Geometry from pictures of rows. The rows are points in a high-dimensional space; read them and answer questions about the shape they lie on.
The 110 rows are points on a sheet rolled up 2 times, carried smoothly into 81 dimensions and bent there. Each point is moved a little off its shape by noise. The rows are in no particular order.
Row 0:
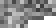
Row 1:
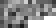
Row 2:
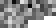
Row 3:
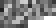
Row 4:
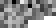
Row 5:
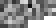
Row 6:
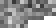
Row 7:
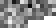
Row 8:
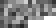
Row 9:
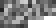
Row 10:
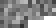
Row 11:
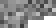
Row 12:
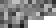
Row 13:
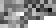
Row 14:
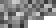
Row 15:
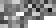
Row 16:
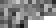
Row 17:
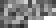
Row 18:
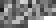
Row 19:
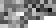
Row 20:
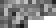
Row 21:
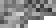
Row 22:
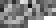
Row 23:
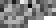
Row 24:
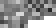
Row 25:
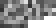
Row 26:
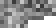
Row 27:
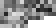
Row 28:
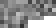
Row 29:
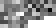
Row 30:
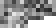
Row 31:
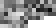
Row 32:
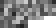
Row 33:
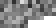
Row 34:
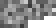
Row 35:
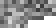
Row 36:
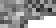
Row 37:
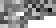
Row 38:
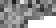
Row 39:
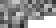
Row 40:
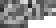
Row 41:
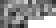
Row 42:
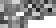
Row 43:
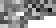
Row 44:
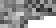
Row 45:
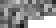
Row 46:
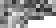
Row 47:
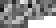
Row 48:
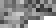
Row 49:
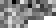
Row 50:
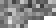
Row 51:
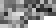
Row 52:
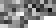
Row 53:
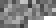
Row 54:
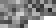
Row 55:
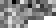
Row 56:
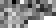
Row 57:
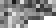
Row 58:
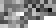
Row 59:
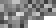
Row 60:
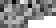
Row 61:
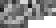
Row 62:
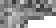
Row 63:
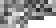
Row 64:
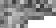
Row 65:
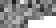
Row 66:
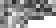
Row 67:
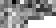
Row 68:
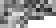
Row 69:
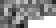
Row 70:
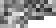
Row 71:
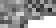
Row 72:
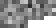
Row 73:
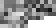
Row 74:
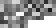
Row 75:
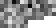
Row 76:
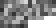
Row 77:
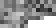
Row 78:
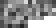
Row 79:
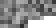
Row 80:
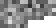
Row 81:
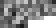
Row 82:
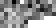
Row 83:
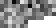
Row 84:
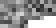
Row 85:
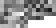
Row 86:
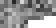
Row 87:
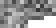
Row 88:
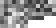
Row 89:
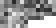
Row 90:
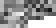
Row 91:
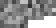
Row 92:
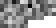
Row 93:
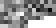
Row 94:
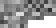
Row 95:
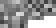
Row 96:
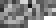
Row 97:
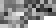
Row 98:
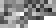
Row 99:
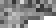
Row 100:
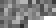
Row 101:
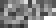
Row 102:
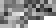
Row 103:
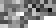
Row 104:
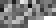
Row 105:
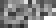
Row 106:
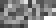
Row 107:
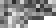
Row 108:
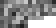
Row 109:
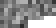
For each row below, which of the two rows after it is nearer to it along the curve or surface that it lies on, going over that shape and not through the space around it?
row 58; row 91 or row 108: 108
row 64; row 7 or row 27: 7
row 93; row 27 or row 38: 27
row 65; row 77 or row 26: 26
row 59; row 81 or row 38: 81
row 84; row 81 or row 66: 81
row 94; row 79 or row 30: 79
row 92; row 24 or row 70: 70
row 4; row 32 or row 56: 56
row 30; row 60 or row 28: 60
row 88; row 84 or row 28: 84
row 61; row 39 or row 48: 39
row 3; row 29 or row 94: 94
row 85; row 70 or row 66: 70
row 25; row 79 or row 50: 50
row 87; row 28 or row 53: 53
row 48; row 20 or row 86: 86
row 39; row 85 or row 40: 40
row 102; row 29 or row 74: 29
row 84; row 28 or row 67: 28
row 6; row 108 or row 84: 84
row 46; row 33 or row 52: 52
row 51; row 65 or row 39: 39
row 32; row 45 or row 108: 108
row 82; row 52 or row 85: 85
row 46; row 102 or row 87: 102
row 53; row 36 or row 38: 38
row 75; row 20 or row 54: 20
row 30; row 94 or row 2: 2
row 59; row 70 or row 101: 101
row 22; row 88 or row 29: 88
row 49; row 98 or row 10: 98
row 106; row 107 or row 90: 107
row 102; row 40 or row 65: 40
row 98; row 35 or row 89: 89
